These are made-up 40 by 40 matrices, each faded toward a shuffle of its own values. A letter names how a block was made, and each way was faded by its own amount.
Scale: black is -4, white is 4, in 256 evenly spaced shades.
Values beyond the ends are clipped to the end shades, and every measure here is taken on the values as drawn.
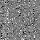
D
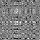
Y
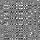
Y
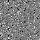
D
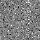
D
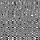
Y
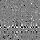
Y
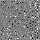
D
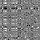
Y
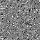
D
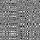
Y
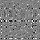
Y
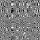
Y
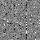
D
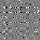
Y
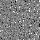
D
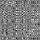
Y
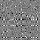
Y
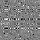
Y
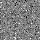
D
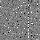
D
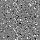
D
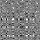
Y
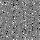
D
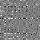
Y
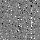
D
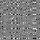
Y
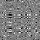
Y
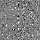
D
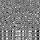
Y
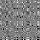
Y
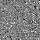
D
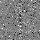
D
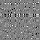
Y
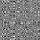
Y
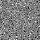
D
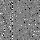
D
